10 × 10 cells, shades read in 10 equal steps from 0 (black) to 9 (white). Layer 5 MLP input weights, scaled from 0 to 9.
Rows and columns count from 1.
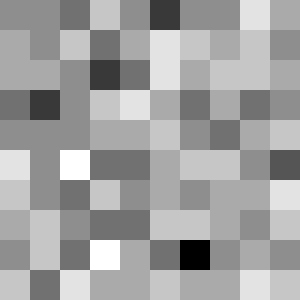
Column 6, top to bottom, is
2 8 8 6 7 6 6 7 4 7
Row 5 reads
5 5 5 6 6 7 5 4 6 7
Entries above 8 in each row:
0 0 0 0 0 1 0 0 1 0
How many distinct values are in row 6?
7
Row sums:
52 61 57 51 56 58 59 58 51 65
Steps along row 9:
up down up down down down up up down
